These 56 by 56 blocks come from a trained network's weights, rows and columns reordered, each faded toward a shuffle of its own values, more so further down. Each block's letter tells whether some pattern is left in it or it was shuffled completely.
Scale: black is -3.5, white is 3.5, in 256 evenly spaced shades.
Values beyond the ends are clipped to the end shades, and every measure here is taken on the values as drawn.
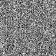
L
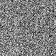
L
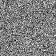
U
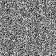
L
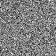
U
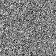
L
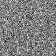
U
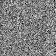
L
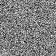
U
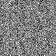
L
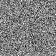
U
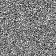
U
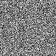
U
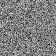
U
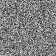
U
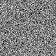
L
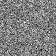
U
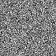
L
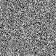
U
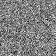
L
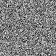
U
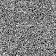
U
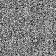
L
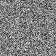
U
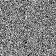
U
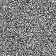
U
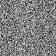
L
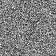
U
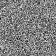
U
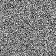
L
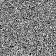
U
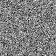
U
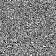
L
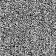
L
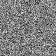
L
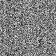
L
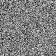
U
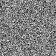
U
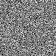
U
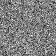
U
